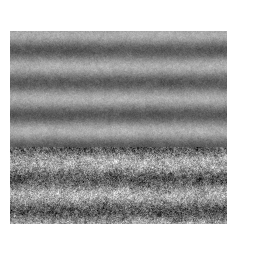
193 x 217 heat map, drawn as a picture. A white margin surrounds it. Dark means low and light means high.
Horizontal stripes repeat 6 times down the table. There is no overall slope. On average the colour sits 50% of the way up the scale. A horizontal seam about 60% of the way down splits the table, and the top part is calmer.
